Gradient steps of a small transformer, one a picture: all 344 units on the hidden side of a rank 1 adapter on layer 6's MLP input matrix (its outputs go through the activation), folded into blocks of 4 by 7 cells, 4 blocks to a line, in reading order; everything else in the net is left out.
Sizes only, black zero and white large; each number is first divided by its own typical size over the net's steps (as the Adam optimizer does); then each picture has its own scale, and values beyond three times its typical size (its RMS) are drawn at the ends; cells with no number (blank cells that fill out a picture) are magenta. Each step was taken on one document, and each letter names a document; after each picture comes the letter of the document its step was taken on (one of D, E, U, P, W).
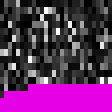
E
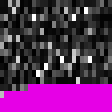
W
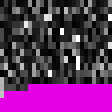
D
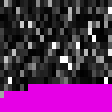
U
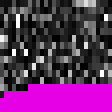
D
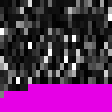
U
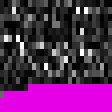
W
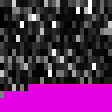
W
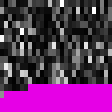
U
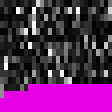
U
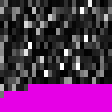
D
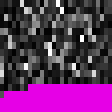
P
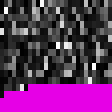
P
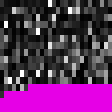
U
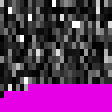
P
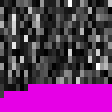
P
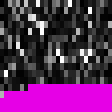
W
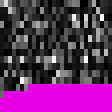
P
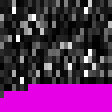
W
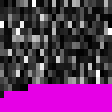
E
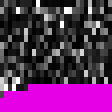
D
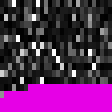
W
